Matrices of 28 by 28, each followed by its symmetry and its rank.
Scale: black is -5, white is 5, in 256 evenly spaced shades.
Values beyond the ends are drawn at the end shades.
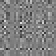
neither, rank three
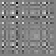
symmetric, rank two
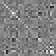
symmetric, rank five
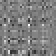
neither, rank three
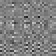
neither, rank three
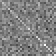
symmetric, rank five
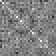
symmetric, rank five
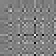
symmetric, rank two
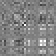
symmetric, rank three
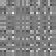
symmetric, rank two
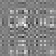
symmetric, rank two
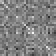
symmetric, rank five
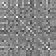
symmetric, rank five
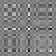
symmetric, rank two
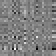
neither, rank three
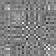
symmetric, rank three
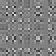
symmetric, rank two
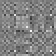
symmetric, rank three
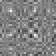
symmetric, rank three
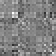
symmetric, rank three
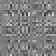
neither, rank three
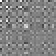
symmetric, rank three
